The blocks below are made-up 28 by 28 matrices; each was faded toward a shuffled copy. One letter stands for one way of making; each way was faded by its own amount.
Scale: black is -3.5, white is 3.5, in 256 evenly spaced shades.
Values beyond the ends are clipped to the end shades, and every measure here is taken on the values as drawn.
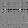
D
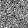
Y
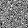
Y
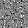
Y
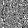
Y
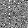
Y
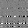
D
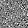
Y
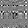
D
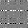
D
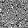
Y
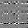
D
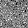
Y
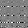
D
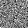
Y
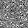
Y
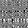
D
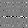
D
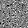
Y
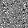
Y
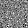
Y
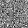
Y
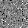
Y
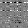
D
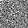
Y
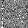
Y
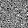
Y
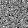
Y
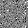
Y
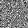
Y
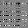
D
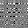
D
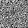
Y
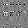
D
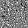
Y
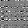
D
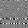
D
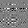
D
